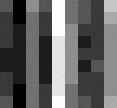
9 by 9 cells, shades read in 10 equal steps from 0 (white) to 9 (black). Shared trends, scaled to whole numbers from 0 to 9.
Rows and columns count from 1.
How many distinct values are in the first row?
7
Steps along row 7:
up down up down up up same down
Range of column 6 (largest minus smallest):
1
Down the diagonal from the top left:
6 9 5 8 1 4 7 7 3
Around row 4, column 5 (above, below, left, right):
0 1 8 4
